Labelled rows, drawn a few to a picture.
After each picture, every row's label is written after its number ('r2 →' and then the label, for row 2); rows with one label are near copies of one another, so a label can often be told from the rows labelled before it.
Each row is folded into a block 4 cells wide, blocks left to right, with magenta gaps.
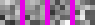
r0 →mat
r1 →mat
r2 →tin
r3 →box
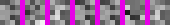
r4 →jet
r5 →tin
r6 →box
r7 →jet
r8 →jet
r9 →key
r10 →box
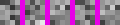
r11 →jet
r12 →tin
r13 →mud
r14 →jet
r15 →mud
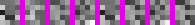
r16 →key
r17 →box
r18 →jet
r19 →tin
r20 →key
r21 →jet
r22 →tin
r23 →jet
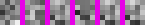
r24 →tin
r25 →box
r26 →mat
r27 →key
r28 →mat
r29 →mat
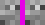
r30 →mud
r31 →mud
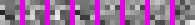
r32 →key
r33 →box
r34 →box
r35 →key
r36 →mud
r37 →mud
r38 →mat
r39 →tin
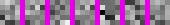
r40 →mat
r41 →mud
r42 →tin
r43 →mud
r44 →key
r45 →jet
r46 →mat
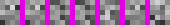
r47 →mud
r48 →mud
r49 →jet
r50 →jet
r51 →box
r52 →mud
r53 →mat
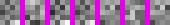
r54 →tin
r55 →mat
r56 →tin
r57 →tin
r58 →mud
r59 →box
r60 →mud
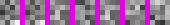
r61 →tin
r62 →tin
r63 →box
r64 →jet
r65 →box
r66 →mud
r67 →mat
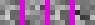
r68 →box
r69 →mud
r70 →box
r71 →key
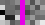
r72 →key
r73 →tin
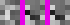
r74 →box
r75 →key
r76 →key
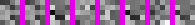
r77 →jet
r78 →jet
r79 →key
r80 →mud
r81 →box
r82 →key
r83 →tin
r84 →key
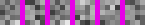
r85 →tin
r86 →jet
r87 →tin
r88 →mat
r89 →mud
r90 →jet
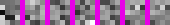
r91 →key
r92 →mat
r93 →jet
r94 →tin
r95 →jet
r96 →mud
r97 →mud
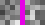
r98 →tin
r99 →box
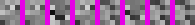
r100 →mud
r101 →mud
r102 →key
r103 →mud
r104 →jet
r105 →key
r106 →jet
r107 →jet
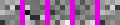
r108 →mud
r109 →key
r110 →tin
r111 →tin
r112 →mud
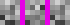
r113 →mat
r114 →mud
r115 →mat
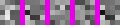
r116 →box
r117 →key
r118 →mud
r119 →jet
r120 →key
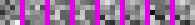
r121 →tin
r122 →mud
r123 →box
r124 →box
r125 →mat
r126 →mat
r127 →key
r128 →mat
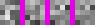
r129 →box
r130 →mat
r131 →mud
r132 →mud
